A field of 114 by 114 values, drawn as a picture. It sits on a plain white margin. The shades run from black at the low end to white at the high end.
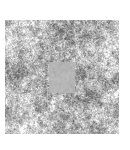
Mirror symmetry: none. Grain: blotchy. Average level on the scale: 70%. Calmest part: centre. Slope: none. Stripes: none. Odd patch: calmer, in the centre.
